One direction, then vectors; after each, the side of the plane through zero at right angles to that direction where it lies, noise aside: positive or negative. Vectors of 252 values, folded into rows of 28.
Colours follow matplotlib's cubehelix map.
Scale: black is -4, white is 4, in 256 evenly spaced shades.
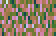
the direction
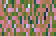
positive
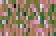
positive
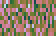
positive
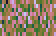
negative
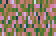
negative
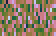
negative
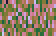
negative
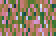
positive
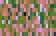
positive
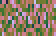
negative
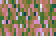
positive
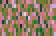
negative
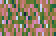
positive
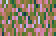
positive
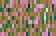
negative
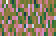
positive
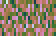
positive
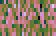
negative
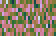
positive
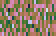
negative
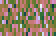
positive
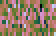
negative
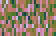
positive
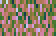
positive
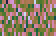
negative
